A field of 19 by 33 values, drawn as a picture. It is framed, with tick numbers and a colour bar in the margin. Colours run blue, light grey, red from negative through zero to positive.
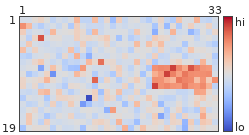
The middle right is the ninth with the highest average. In the middle right lies a patch that is higher than the rest. There are no regular stripes. Neither half mirrors the other. On average the colour sits 50% of the way up the scale.
